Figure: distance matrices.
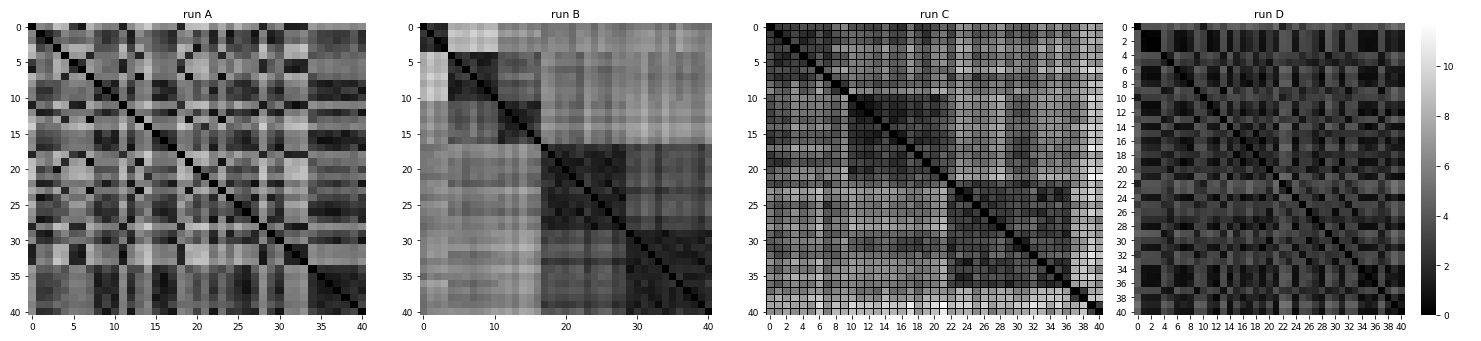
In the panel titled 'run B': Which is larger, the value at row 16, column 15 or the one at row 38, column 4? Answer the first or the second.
the second
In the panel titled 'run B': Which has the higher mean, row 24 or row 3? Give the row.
3
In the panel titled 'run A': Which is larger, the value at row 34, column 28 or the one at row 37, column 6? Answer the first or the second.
the first
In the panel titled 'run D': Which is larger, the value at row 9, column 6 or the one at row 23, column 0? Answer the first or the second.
the first
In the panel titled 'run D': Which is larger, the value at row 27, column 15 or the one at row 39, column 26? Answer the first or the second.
the second
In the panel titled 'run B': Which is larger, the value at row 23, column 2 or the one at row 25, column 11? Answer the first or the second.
the first
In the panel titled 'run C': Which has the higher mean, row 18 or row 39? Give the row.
39
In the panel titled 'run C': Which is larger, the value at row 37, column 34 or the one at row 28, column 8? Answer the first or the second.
the first
